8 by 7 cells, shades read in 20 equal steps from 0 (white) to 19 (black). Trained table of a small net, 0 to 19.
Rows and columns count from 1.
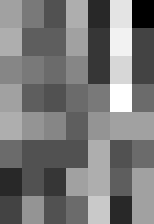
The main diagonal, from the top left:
7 12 11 11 8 13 7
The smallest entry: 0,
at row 4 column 6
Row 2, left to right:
6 12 12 7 15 1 14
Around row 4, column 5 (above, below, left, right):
15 8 11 0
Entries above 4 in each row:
6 6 6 6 7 7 7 6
